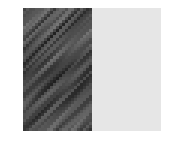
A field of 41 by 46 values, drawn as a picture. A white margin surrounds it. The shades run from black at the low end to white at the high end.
It is made of 1 by 2 panels. Panel 1,1: low, slanting up to the right. Panel 1,2: very high, flat.
